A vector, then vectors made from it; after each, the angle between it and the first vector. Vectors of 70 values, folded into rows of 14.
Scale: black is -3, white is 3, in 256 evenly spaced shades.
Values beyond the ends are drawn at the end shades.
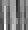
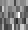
orthogonal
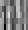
nearly opposite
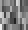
partly opposed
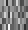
orthogonal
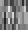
partly opposed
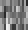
partly opposed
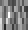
partly opposed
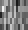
partly aligned
